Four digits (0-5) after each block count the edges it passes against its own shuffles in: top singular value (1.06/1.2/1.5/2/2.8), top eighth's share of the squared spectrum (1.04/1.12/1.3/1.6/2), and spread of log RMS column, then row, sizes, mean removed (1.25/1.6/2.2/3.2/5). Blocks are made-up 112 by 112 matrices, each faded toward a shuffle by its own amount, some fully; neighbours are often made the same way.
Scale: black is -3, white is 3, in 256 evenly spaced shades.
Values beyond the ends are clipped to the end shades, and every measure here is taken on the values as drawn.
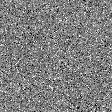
2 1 0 0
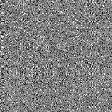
4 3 2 2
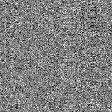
4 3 1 2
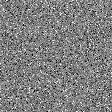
2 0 0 0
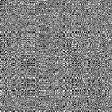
5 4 3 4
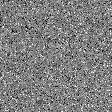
1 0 0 0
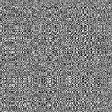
5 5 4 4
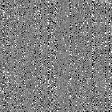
4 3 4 1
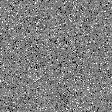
2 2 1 0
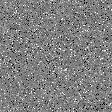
0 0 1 0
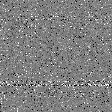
2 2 1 2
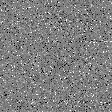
0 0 0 1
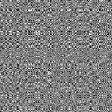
5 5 4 4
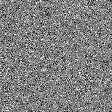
2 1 0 0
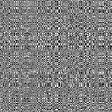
5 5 4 4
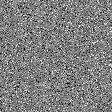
2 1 0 0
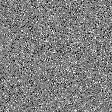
2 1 0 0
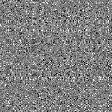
4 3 2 2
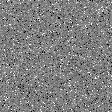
0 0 0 0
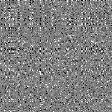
5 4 3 3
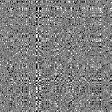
5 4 3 3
